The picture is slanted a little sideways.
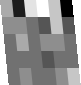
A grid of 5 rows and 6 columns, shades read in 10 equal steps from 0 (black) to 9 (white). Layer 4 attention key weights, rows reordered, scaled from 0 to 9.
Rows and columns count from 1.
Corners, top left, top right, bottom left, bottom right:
6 0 4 7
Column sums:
23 21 24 24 28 18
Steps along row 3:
up down up same down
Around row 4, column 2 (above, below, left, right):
6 5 4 4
